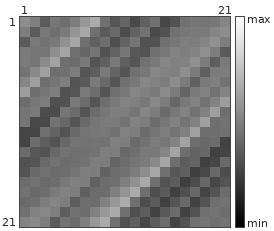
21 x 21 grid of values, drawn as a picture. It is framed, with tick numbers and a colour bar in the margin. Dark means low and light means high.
Odd rows or columns: none. Grain: diagonal, up to the right. Histogram: bell-shaped. Mirror symmetry: none.
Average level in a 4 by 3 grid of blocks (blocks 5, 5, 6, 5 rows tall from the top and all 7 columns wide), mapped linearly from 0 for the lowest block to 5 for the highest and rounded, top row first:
5 1 4
3 4 5
1 4 3
4 4 0
